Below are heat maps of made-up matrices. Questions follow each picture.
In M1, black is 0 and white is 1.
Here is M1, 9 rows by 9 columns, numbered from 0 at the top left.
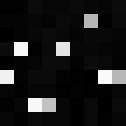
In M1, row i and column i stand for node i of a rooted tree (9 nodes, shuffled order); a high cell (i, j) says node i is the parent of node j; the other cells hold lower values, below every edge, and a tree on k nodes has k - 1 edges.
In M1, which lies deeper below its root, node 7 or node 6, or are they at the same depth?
node 6
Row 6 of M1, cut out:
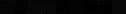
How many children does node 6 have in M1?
0
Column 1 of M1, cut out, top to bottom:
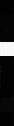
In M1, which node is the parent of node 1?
3
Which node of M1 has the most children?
5
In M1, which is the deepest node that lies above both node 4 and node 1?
3
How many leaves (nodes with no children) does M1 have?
5
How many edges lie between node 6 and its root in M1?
4
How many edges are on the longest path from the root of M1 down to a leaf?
4
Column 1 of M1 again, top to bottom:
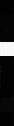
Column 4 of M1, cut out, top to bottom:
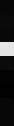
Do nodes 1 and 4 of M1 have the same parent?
yes
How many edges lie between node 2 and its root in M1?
2
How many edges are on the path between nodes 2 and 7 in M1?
1
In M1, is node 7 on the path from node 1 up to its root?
yes
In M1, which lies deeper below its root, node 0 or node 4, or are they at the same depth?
node 4
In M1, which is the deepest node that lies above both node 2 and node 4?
7
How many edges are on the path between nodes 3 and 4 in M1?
1
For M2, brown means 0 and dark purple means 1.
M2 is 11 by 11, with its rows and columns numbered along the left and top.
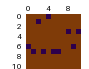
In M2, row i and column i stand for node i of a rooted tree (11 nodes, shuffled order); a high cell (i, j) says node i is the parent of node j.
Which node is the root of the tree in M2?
7
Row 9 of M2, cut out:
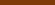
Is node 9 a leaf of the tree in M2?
yes
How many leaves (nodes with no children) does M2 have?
6
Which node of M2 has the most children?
7
